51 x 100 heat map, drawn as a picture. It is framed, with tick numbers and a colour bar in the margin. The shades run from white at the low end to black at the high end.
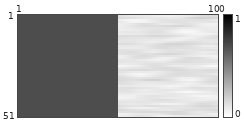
The table splits into one row of 2 panels. Panel 1,1: high, flat. Panel 1,2: very low, streaked across, faint in contrast.
